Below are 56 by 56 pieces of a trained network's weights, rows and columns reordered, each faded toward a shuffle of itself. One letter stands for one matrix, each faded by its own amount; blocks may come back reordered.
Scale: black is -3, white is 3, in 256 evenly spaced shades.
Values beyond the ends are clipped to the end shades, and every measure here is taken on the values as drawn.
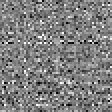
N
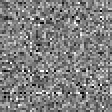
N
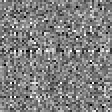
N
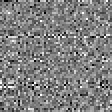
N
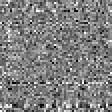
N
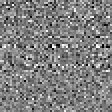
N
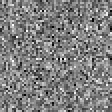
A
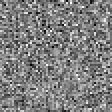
A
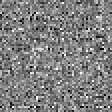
N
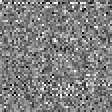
N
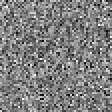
A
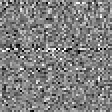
N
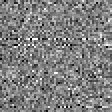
N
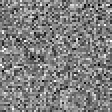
A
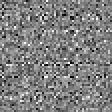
N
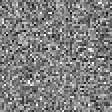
A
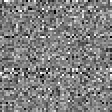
N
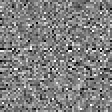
N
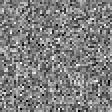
A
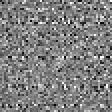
N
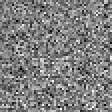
A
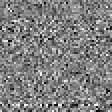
N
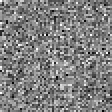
A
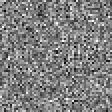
A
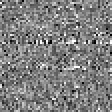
N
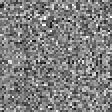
A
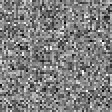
A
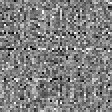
N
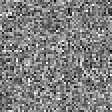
A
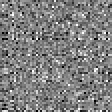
N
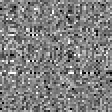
N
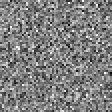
A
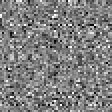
N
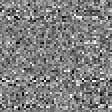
N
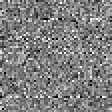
N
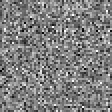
A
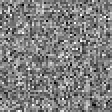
A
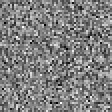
A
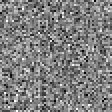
A
